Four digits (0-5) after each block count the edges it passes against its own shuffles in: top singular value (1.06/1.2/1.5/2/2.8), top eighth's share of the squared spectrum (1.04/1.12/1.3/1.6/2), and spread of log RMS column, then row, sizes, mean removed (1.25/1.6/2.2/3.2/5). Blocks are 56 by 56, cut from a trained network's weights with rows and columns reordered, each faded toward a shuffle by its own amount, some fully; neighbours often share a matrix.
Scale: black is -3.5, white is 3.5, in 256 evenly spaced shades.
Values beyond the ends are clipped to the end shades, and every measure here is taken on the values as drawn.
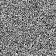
2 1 0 0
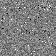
1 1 0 0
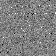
2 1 0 1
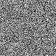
0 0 0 0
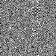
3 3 1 0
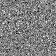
1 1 0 0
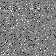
2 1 0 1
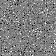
2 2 0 1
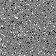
0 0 0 0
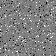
1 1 0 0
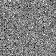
1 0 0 0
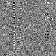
4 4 2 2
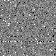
3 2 0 1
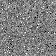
2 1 0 0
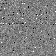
2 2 0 1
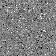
2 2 0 0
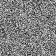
1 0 0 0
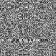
3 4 0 2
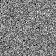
0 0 0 0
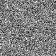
0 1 0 0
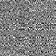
4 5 1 3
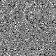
3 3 0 2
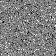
0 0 0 0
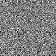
3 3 0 2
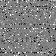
3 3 0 2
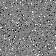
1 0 0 0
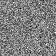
0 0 0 0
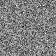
0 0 0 0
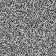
3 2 0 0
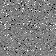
2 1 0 1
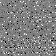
3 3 0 2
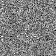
2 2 0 1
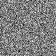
2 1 0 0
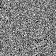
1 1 0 0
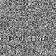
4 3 0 2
